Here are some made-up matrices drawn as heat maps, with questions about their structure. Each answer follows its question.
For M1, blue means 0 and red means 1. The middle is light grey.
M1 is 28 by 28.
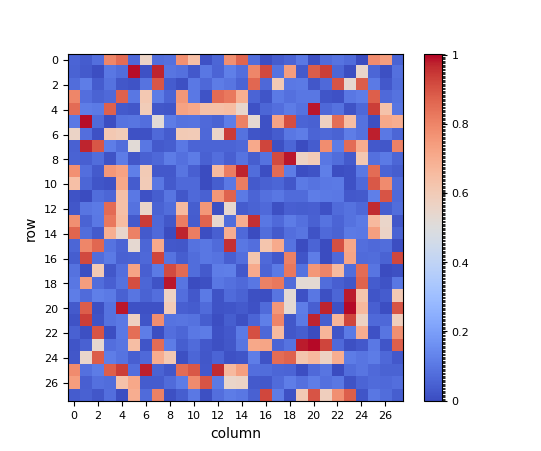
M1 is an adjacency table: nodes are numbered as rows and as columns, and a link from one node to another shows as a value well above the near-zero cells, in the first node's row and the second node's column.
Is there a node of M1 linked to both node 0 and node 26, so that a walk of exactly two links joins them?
yes
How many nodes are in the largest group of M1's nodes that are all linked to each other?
7
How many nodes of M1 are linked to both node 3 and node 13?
7
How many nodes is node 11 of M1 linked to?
4
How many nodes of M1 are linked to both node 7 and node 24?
3
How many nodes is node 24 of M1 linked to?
10
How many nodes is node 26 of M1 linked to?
7
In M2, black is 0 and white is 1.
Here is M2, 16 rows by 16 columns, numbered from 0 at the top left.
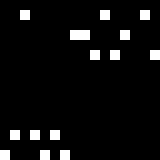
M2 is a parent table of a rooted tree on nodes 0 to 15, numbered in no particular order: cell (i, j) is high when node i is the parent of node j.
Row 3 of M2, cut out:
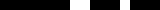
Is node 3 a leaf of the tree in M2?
no
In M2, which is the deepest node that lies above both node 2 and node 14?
1
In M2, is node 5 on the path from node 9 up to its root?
yes
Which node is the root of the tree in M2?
13
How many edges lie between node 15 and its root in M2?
2
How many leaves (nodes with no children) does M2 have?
11
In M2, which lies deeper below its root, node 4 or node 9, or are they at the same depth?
node 4
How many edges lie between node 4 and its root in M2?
3
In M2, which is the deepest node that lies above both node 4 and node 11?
5
